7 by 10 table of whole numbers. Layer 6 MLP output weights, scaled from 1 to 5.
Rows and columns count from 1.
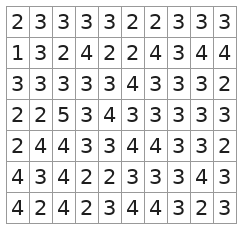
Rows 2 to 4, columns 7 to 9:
4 3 4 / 3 3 3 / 3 3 3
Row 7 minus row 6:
0 -1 0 0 1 1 1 0 -2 0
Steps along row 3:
same same same same up down same same down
